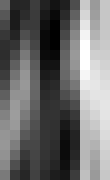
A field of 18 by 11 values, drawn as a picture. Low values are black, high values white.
Seam: vertical, 70% of the way across, the right part higher. Calmest part: bottom middle. Grain: streaks running down. Average level on the scale: 40%.
